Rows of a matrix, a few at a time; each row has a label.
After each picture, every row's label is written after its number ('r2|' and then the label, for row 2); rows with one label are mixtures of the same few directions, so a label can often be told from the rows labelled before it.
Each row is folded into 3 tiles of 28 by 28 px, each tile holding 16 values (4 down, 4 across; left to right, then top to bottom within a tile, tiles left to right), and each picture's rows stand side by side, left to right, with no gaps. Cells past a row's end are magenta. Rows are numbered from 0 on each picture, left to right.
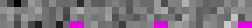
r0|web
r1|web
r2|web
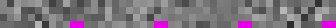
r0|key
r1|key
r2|web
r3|key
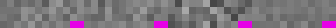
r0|key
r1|key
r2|key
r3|web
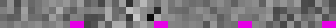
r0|key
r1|key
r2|key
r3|key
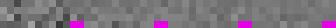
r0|web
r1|web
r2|key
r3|web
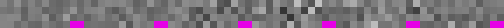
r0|key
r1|key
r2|key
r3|key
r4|web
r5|web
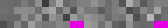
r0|key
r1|key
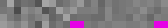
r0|key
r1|key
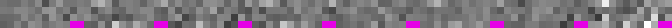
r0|key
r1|web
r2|web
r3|web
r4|key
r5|web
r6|web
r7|web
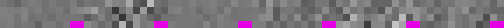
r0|web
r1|key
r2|key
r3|key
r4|web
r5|web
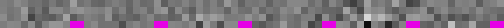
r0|web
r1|web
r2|web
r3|web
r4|web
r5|web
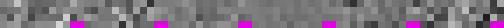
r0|web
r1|key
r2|web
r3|web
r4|web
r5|web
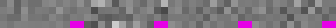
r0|key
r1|web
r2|key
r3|key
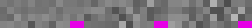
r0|web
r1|key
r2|key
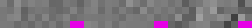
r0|key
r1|key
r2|web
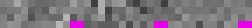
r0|web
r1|key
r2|web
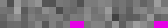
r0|key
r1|web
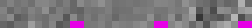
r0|web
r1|web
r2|web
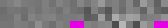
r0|web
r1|web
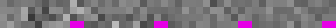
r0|web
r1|web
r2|key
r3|key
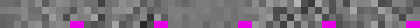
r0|key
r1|web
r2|web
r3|key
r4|key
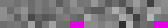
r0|web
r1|key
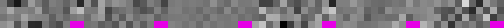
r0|web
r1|key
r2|key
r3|web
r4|web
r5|key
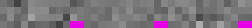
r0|web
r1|web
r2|web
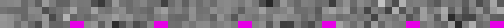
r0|key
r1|web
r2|key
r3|web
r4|key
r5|web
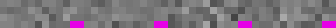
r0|key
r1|web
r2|key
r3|web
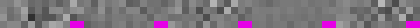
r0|web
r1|key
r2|key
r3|web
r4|key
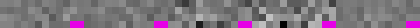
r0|key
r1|key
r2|web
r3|web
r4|web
